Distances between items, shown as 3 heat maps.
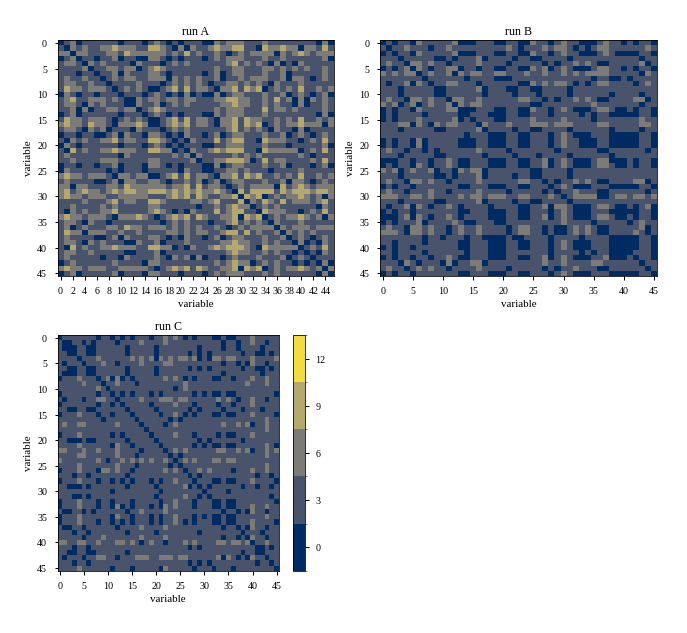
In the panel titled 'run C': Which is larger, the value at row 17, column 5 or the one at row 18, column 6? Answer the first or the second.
the first
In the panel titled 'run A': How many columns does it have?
46
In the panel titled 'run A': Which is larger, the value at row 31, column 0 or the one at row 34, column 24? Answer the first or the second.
the second
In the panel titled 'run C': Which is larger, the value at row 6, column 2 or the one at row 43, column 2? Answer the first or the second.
the second
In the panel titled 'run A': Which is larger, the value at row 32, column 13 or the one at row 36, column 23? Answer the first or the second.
the second
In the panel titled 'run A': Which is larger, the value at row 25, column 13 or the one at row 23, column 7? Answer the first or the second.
the second
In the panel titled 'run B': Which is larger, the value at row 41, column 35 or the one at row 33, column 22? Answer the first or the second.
the second
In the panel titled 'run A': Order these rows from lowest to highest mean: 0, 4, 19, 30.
0, 4, 19, 30
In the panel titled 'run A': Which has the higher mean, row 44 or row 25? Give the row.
44
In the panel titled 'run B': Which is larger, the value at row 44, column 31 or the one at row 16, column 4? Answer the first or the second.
the second
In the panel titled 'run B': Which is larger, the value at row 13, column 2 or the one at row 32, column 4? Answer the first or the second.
the second
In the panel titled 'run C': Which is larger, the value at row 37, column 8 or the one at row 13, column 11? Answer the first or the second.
the first
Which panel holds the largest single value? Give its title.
run A
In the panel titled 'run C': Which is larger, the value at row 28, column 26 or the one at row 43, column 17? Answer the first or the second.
the second
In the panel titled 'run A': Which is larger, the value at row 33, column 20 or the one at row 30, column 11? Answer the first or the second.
the second
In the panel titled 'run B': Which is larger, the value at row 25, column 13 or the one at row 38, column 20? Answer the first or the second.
the first
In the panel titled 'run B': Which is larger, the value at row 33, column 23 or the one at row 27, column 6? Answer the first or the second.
the second
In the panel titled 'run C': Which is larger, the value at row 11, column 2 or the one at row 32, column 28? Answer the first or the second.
the first
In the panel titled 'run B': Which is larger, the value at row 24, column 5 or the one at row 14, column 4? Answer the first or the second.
the second
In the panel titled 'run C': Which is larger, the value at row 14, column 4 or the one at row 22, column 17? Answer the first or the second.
the first
